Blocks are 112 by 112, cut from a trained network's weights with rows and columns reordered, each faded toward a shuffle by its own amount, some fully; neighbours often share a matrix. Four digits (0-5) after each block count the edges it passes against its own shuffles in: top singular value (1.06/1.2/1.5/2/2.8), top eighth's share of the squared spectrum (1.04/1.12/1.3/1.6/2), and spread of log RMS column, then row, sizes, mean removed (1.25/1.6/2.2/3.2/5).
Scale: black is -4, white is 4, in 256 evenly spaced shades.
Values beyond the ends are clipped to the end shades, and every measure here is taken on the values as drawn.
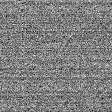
3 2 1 0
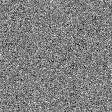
1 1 0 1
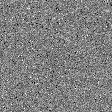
0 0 0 0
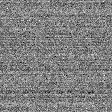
4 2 0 1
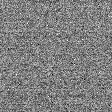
2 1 0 0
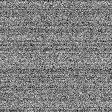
4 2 0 1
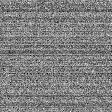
4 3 1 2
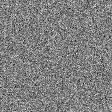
0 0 0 0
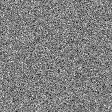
0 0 0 0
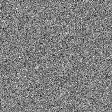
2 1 0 0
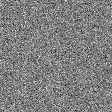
1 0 0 0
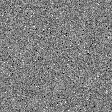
0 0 0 0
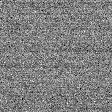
2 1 0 0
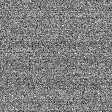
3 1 0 0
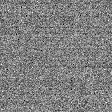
2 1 0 0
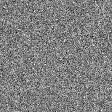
0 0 0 0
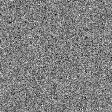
2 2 0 1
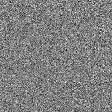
2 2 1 1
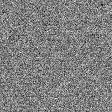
1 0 0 0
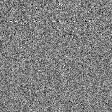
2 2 0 2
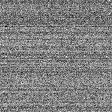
4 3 1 1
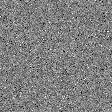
1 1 0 0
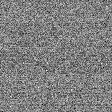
2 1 0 0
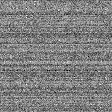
4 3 1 2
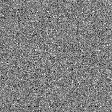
2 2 1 2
